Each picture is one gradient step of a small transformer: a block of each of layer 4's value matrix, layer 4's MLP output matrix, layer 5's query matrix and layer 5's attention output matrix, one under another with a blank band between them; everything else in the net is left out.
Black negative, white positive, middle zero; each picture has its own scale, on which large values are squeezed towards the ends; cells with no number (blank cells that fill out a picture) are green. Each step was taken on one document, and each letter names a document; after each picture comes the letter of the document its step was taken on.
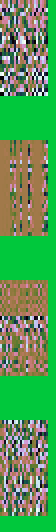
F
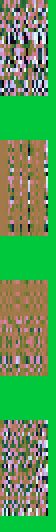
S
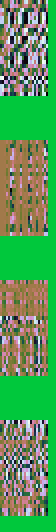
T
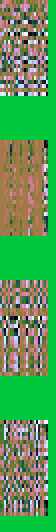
T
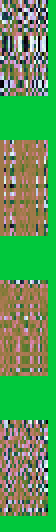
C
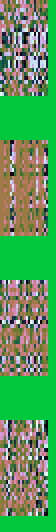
C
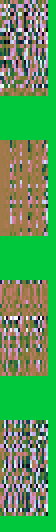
F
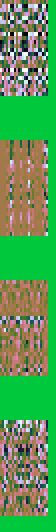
S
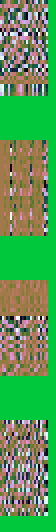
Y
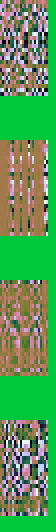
S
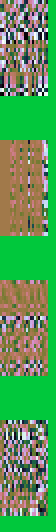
S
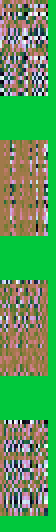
C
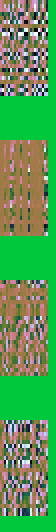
S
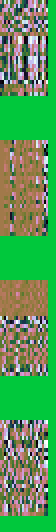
C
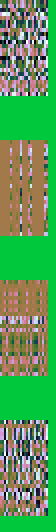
F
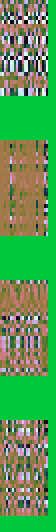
C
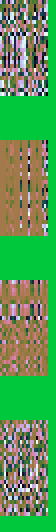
T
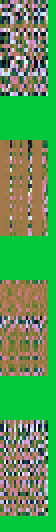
F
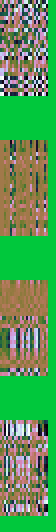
C
